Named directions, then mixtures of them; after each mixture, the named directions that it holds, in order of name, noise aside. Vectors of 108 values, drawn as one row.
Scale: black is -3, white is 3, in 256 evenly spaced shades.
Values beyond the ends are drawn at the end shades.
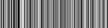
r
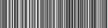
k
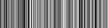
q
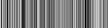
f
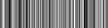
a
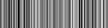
a, q, r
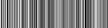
f, q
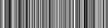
a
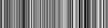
a, f, q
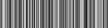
a, q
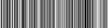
f, k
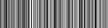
q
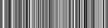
a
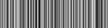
a, k, r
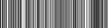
f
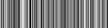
q, r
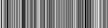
f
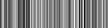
a, q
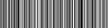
k, q, r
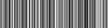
a, f, k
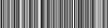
f, k, r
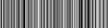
f, q, r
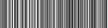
k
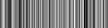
a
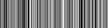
q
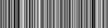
a, k, r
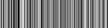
r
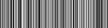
f, k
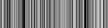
a, f, q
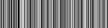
r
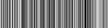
f, k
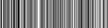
f, q, r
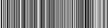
f, r
